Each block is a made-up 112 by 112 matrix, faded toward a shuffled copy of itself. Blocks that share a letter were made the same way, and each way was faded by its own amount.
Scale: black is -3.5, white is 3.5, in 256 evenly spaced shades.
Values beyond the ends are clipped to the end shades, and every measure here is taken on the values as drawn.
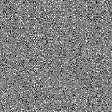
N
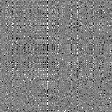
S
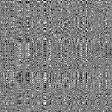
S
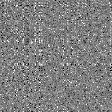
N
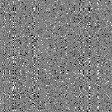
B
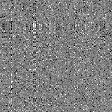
N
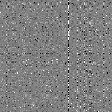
B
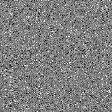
N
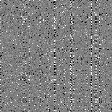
B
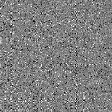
N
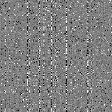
B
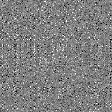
N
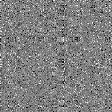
N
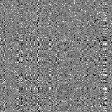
S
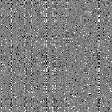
B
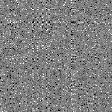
N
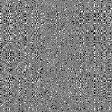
S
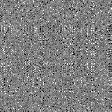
N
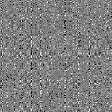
B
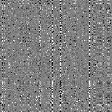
S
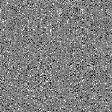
N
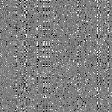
B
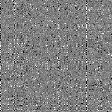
B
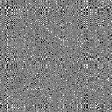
S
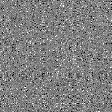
N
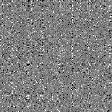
N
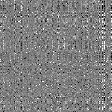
B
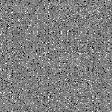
N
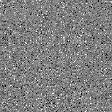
N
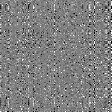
B
